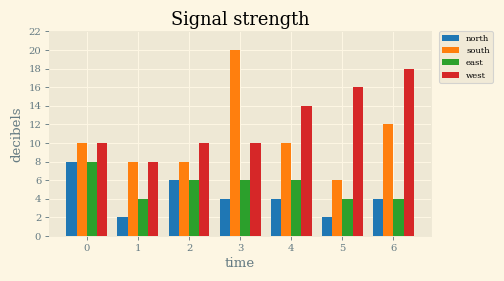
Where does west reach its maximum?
6
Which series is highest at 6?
west
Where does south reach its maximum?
3
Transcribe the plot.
Title: Signal strength
x-axis: time, ticks 0 1 2 3 4 5 6
y-axis: decibels, ticks 0 2 4 6 8 10 12 14 16 18 20 22
Legend: north, south, east, west
Values:
north: 8 2 6 4 4 2 4
south: 10 8 8 20 10 6 12
east: 8 4 6 6 6 4 4
west: 10 8 10 10 14 16 18
